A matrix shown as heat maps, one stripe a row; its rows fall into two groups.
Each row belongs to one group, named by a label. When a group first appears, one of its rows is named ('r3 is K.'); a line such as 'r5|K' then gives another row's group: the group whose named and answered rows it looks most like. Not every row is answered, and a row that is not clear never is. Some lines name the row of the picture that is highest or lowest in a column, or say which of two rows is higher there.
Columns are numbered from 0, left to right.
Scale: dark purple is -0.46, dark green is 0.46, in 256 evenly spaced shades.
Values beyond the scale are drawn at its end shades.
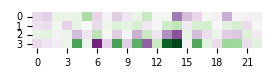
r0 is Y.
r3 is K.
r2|Y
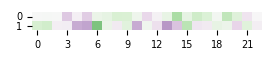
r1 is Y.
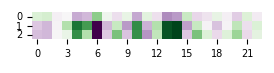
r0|Y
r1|K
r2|K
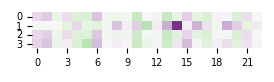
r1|Y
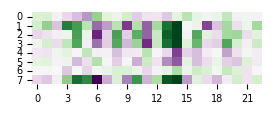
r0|Y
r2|K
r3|K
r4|Y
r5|Y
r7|K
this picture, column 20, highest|2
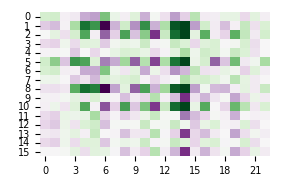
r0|Y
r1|K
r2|K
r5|K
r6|Y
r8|K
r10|K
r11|Y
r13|Y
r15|Y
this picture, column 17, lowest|5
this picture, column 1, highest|5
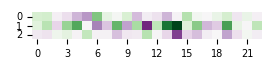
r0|Y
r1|K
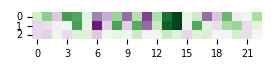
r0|K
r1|K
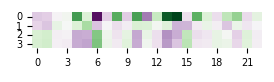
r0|K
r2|Y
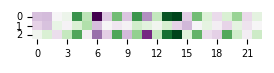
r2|K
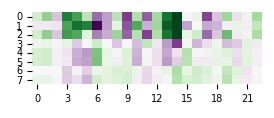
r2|K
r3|Y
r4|Y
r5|Y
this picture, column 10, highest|1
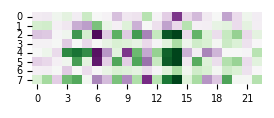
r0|Y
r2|K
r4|K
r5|K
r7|K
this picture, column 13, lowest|1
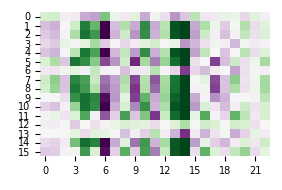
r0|Y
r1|K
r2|K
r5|K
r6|Y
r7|K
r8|K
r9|K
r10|K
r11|K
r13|Y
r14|K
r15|K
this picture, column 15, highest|0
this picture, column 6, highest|0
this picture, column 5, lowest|0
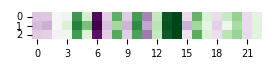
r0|K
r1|K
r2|K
